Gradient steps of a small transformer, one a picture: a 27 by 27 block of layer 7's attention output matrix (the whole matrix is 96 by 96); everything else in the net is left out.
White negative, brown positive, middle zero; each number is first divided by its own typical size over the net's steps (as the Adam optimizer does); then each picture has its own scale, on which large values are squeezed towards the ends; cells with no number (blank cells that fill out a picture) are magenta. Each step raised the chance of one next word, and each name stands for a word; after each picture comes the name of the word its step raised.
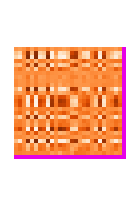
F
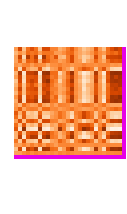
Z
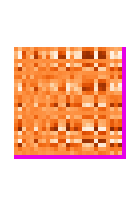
F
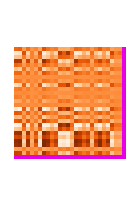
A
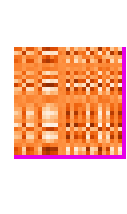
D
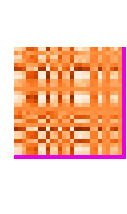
Z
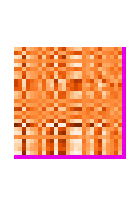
A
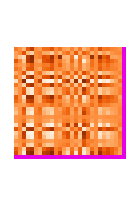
D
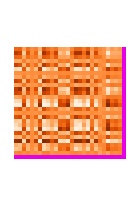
F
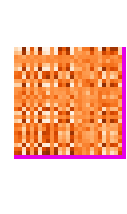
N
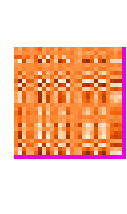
D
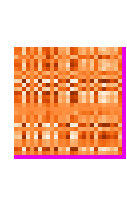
D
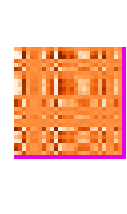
F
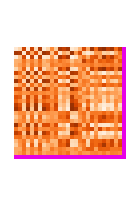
N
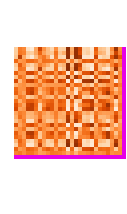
N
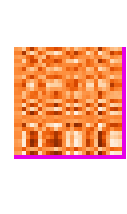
A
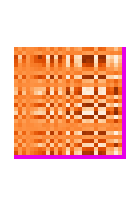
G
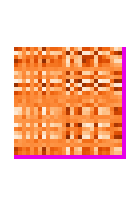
D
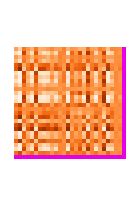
Z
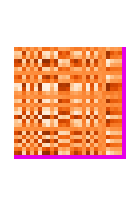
G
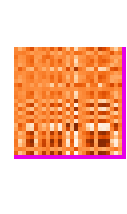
A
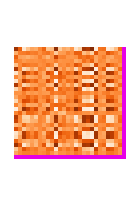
N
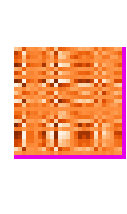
D
